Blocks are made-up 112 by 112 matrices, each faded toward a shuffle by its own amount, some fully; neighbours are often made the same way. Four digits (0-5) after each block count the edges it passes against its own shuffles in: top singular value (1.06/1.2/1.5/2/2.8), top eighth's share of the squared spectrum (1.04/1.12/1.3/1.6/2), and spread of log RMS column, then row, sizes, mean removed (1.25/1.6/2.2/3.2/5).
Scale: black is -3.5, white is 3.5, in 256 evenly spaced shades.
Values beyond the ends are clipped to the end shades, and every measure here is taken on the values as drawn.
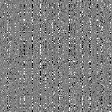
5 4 4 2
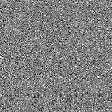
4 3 1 1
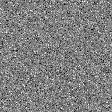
2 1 0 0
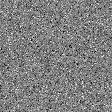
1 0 0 0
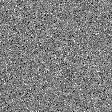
2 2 0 0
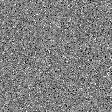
3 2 0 0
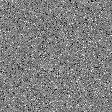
0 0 0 0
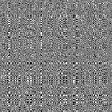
5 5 4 4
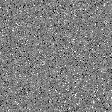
3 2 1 0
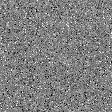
2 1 0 0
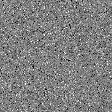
3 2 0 0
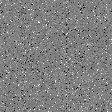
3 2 1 0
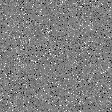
2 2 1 0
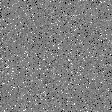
2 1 0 0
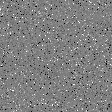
0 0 0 0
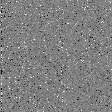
3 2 1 0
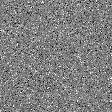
2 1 0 0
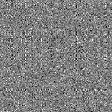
4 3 2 2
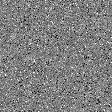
3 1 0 0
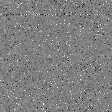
2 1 0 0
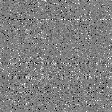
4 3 1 2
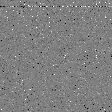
3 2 0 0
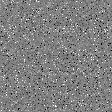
2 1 0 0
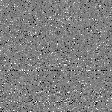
3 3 0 2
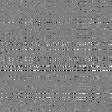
5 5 2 4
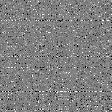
4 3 1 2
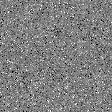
2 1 0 0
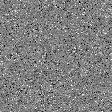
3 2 0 0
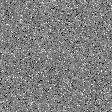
0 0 0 0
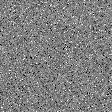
1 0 0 0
